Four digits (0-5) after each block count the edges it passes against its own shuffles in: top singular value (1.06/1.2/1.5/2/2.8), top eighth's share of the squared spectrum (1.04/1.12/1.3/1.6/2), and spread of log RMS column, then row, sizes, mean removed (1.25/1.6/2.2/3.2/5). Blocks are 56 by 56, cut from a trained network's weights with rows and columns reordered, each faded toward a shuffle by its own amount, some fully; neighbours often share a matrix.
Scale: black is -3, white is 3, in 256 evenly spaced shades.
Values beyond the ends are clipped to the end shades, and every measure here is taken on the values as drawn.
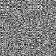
3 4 2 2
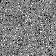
1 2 0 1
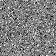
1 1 0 0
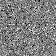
0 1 0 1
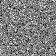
1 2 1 0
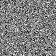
1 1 0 0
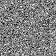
0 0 0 0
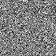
2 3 0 1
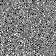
0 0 0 0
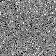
0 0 0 0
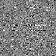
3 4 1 2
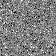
0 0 0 0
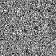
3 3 0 1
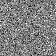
0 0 0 0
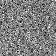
0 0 0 0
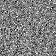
1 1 0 0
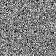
2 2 0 0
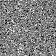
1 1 0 0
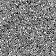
0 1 0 0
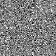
2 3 1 1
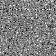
1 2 0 1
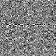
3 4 1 2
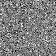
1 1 0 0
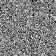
0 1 0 0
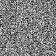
2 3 0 1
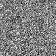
2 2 0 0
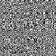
3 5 2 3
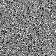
1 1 0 0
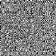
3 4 2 2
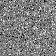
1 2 0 0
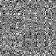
3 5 3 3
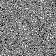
1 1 0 0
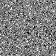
1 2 1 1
